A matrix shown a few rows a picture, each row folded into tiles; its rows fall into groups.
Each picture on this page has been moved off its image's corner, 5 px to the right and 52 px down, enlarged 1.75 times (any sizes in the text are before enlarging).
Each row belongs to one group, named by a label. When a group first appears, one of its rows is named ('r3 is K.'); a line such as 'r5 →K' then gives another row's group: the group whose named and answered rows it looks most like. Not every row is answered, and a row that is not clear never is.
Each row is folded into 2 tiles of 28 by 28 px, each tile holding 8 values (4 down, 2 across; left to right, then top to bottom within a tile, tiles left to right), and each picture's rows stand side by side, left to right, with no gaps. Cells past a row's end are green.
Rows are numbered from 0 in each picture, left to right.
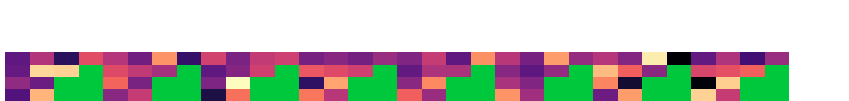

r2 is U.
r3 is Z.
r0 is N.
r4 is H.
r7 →Z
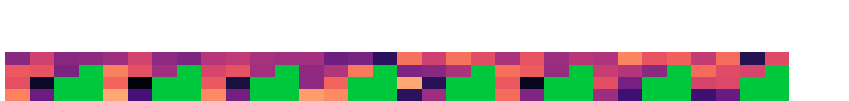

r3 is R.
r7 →N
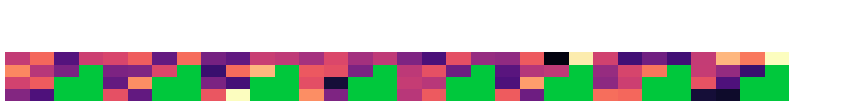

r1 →H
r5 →H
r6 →R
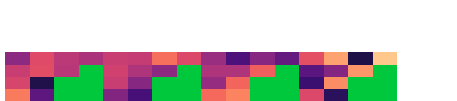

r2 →R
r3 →H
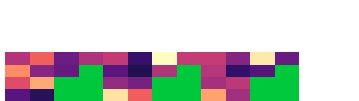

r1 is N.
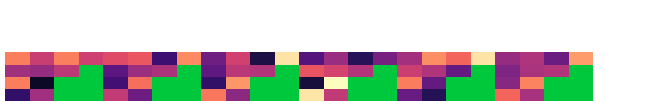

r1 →H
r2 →H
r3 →Z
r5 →H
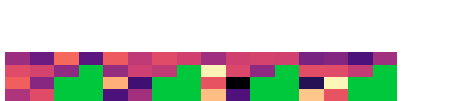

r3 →Z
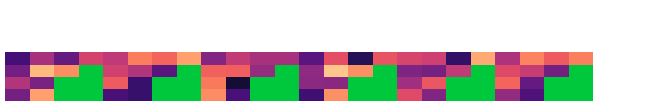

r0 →N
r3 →N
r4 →H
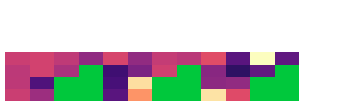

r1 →U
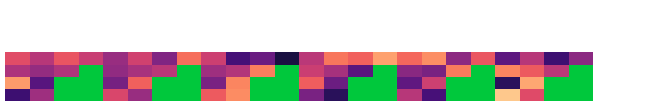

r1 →H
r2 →R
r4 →H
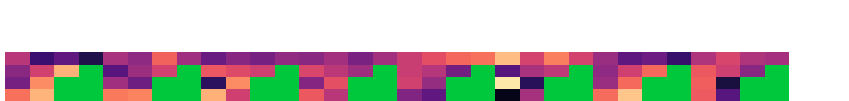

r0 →R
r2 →Z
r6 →R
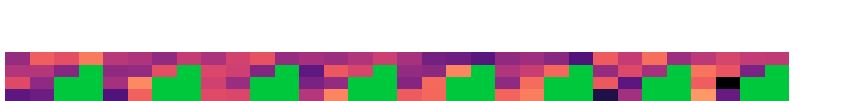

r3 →N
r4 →R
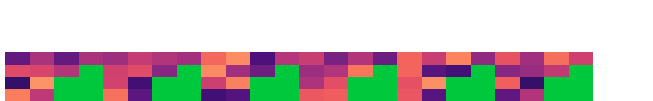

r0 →Z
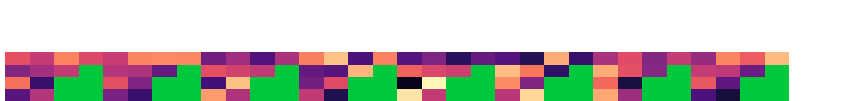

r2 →Z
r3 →H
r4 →Z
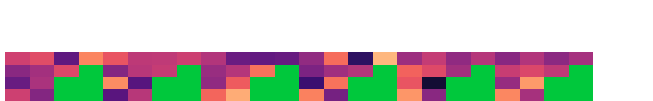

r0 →H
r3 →H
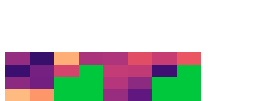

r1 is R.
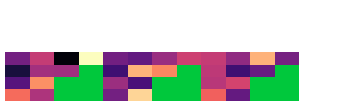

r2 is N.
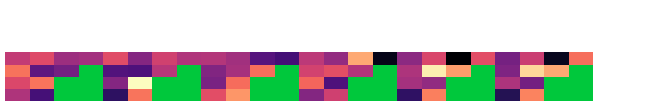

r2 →R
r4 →N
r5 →N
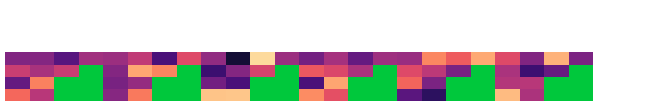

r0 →Z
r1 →N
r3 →Z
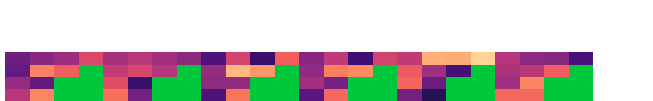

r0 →N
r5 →R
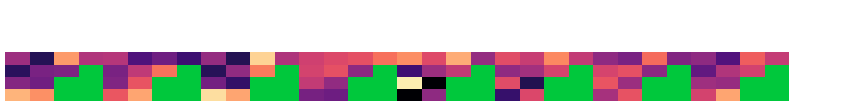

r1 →R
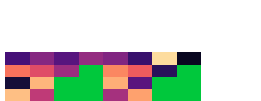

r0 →Z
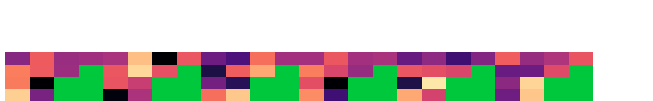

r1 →N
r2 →N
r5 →U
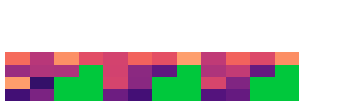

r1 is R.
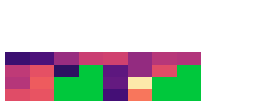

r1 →U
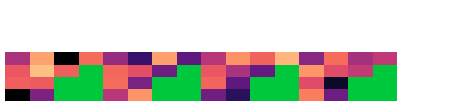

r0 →N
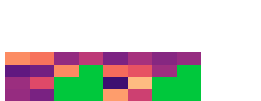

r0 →H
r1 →Z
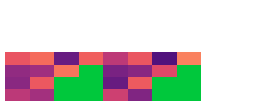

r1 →H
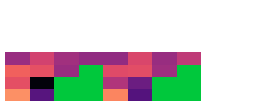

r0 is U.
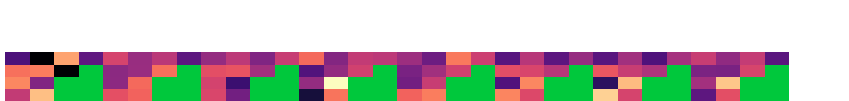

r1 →R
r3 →U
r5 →Z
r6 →Z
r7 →U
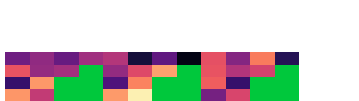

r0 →Z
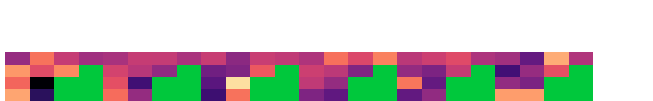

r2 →U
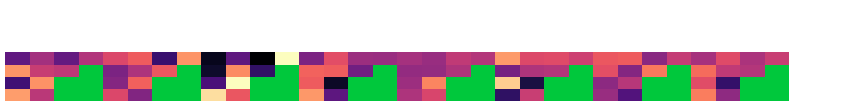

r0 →Z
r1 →H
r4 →U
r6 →H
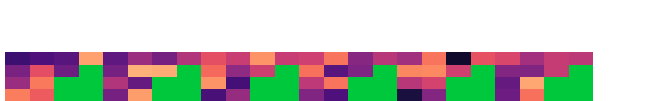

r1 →N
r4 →N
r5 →U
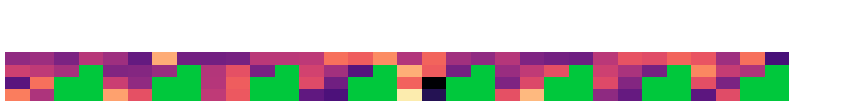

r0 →Z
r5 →R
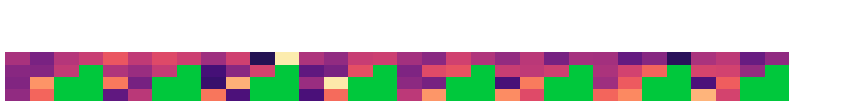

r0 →U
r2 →H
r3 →U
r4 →N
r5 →Z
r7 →Z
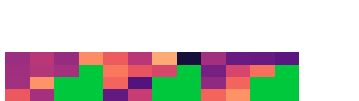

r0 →H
